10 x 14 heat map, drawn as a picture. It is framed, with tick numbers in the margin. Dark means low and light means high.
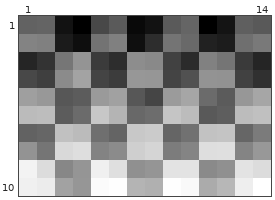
Grain: checkered. Average level on the scale: 50%. Slope: up to the bottom.
